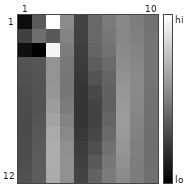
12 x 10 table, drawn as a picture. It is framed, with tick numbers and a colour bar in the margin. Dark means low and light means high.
Calmest part: top right. Odd patch: rougher, in the top left. Roughest part: top left. Grain: streaks running down.
